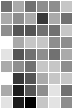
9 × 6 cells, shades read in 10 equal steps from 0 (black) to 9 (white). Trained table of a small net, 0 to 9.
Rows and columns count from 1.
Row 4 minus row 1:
5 0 3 2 0 -2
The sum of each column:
61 32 34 48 54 50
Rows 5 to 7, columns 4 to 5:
5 4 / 7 7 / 6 7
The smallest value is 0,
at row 9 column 3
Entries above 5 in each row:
2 3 1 4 2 3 4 2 3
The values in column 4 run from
2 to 7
